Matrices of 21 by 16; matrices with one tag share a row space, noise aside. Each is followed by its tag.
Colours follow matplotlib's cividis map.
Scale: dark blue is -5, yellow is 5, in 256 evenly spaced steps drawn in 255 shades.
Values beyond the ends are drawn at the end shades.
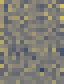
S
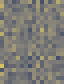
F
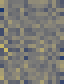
S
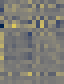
F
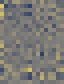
F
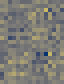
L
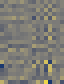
L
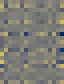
S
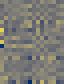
F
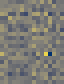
L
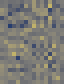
L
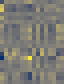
F
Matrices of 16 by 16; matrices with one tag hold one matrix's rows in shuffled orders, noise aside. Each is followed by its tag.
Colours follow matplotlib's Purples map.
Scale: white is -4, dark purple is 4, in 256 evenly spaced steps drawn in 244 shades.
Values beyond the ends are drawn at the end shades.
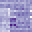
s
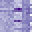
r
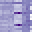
r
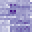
s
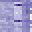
r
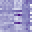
r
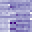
s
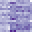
s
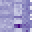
r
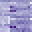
s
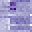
s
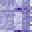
r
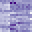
s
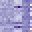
r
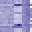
r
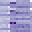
s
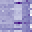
r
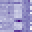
r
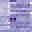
s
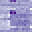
s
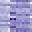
s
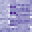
s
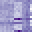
r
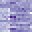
s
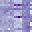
r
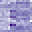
s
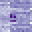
s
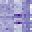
r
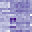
s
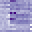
s
